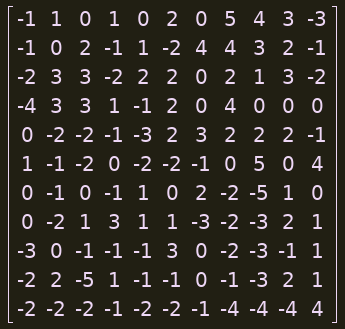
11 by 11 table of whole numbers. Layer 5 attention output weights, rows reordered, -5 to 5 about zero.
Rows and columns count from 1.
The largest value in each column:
1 3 3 3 2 3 4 5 5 3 4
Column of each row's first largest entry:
8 7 2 8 7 9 7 4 6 2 11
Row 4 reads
-4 3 3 1 -1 2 0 4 0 0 0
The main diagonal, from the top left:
-1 0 3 1 -3 -2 2 -2 -3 2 4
